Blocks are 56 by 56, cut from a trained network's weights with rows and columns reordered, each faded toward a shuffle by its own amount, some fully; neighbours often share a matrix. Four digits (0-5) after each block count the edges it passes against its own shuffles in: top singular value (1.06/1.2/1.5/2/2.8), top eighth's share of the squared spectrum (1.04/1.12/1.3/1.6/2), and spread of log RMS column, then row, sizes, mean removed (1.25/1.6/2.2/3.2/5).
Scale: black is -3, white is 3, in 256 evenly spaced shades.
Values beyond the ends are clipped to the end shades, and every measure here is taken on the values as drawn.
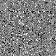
2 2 1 1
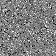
0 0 0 0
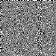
3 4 3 2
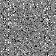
2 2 2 0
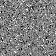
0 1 0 0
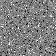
0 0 0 0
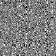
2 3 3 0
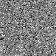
2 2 0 1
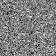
1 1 0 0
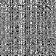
4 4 2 3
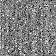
2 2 0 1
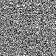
2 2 1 0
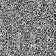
3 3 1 0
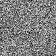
0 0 0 0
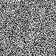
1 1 0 0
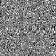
3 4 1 2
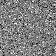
0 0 0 0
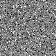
0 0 0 0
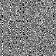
2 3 3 0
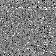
2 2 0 1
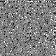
2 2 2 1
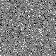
1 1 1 0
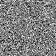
2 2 0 0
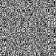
4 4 3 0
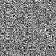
3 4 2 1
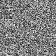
2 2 0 0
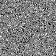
1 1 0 0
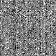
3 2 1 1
